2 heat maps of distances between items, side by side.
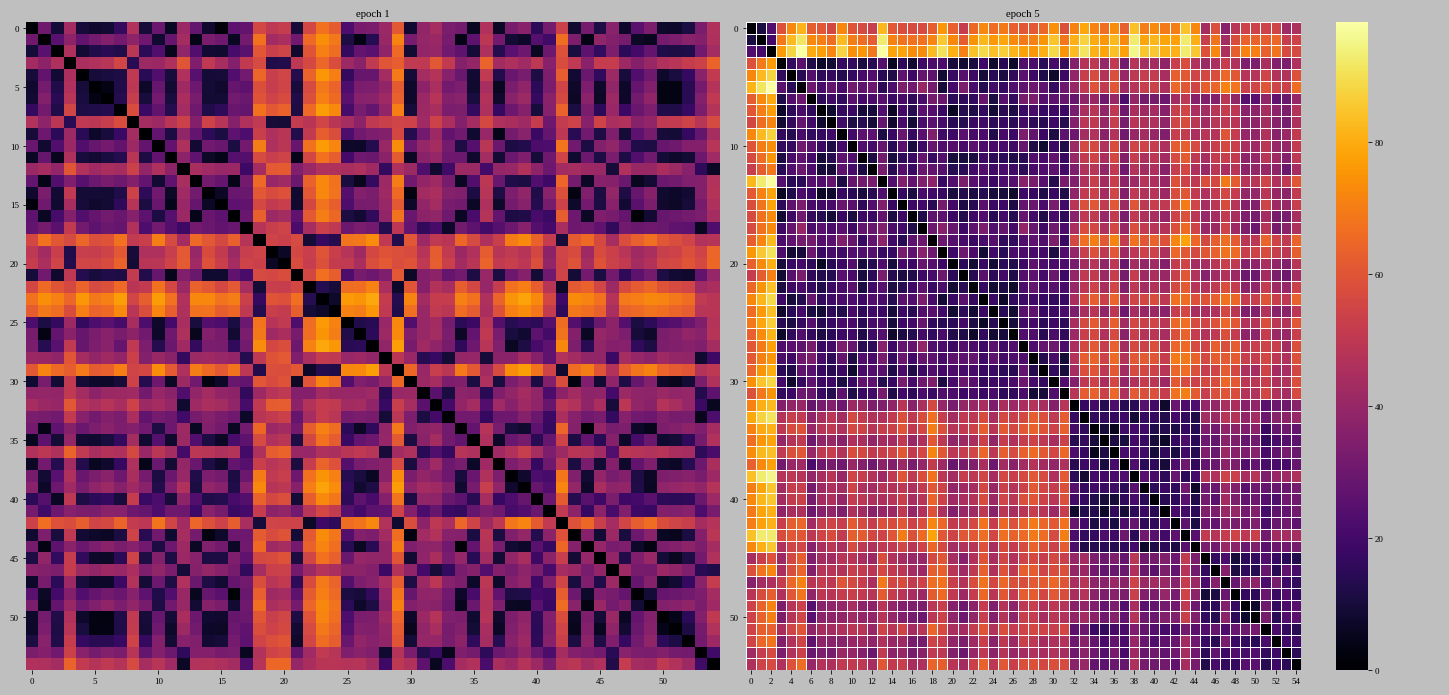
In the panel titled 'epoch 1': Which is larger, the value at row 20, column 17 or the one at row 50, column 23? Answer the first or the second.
the second
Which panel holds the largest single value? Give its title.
epoch 5
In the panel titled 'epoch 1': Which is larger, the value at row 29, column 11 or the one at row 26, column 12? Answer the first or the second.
the first
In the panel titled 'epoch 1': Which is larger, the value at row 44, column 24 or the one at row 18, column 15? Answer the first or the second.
the first
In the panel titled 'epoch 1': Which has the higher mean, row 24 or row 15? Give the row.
24
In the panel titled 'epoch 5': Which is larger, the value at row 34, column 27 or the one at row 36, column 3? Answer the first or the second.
the first
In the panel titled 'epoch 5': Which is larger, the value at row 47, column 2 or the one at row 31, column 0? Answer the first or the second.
the second
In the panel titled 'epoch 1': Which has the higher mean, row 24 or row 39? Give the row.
24
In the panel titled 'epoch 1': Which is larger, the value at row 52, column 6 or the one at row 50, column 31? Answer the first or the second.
the second
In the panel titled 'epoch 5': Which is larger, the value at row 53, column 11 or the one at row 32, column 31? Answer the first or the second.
the second
